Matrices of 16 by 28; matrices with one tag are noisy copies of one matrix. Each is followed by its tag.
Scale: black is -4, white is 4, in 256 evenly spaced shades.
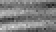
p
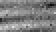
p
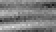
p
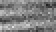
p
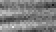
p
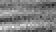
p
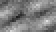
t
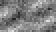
t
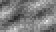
t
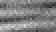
p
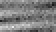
p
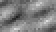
t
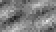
t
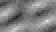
t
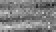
p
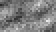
t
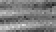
p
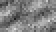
t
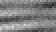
p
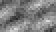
t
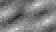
t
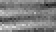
p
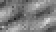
t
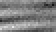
p
